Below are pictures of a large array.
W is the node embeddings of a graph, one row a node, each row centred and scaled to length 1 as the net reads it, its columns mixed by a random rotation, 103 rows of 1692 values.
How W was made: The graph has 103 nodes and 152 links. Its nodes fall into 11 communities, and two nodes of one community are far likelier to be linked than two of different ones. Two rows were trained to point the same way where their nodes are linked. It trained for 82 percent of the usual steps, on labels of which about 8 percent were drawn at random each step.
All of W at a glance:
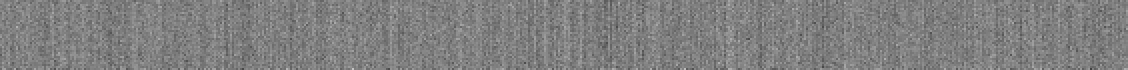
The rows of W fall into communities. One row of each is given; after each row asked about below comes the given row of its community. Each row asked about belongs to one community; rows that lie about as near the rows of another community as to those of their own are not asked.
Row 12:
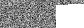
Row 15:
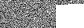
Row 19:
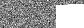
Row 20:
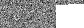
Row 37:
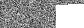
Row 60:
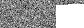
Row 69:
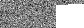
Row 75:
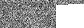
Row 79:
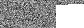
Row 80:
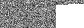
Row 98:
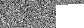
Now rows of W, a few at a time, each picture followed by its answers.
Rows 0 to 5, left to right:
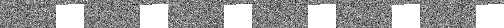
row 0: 80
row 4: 98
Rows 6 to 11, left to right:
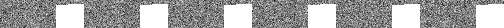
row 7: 75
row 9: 15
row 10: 69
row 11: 37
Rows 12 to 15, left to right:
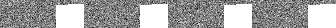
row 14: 98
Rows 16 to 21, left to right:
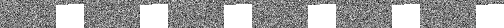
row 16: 80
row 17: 37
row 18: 19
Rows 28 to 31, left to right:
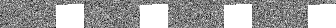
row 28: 69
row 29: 98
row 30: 15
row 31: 60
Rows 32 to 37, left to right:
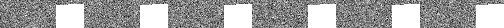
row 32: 15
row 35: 79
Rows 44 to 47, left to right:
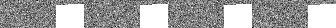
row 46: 12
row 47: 98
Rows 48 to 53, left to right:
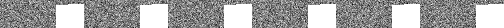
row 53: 80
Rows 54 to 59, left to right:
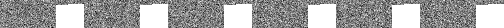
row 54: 37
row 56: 37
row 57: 69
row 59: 69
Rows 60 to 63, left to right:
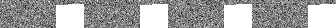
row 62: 60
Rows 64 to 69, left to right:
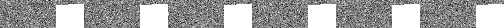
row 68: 12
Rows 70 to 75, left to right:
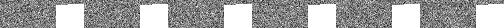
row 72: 19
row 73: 69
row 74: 75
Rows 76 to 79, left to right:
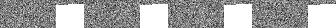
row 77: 20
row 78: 19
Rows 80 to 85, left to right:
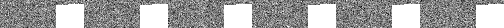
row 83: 19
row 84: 60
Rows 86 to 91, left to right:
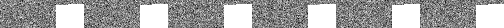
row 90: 75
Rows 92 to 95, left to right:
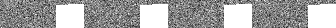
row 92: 60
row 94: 20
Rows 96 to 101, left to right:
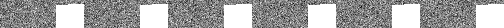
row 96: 19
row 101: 60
